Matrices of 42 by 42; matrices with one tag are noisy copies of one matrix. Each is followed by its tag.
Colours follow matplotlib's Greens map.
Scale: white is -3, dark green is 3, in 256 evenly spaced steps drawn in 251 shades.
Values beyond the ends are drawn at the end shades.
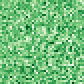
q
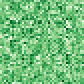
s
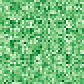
s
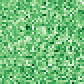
q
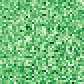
q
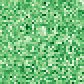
q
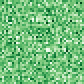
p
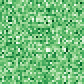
p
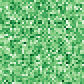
s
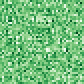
p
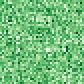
p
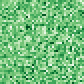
q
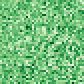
q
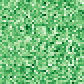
q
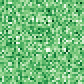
p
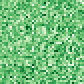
q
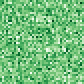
p
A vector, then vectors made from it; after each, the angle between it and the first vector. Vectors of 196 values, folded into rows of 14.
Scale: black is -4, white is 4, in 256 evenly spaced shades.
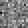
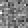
nearly opposite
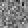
partly opposed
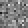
nearly parallel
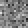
nearly opposite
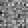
nearly parallel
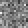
nearly opposite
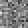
nearly opposite
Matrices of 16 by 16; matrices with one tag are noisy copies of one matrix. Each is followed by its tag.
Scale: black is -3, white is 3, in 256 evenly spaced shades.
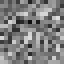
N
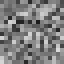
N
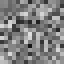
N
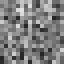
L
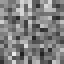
L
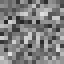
N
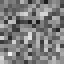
N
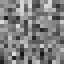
L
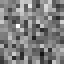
L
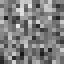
L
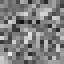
N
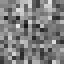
L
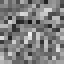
N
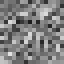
N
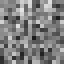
L
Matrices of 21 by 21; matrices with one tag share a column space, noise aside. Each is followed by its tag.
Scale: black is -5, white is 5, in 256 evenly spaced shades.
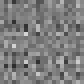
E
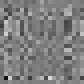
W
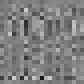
W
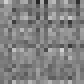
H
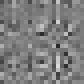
E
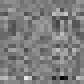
W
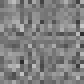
E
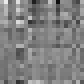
H
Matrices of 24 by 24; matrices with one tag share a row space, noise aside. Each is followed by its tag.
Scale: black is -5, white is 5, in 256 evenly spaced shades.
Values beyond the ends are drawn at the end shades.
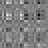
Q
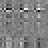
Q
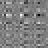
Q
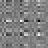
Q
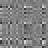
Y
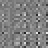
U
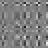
U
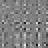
U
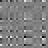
Y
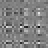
Q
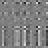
U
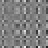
U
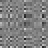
Y
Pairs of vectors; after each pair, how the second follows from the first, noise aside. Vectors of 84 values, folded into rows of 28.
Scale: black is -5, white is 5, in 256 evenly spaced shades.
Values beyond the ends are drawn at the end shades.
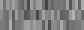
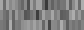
copied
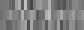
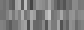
copied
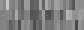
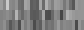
copied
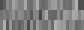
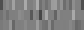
partly zeroed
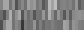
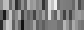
scaled up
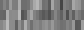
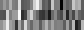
scaled up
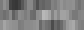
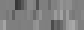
partly zeroed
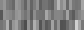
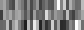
scaled up
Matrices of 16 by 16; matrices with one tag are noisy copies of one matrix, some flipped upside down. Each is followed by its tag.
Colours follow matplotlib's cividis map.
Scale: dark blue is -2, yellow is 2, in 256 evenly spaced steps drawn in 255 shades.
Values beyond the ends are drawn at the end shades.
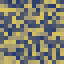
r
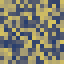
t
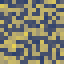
r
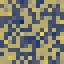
t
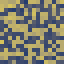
r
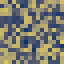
t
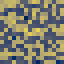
r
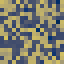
t
